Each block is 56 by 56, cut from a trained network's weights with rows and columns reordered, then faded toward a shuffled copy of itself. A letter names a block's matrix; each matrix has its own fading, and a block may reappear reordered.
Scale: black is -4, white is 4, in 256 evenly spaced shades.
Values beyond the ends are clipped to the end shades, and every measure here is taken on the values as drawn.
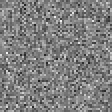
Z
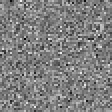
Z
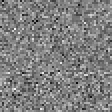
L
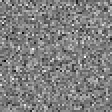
L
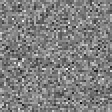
Z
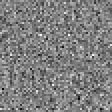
L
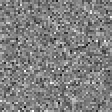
L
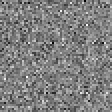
L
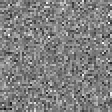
Z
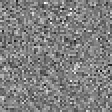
Z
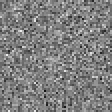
L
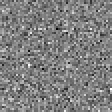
Z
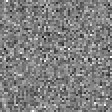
L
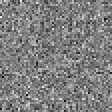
Z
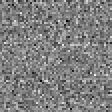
L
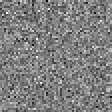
L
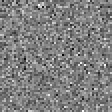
L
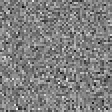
L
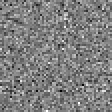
L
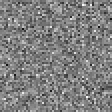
Z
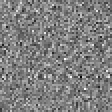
L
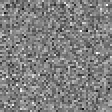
L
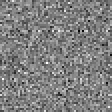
L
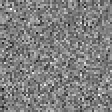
Z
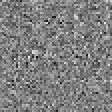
Z
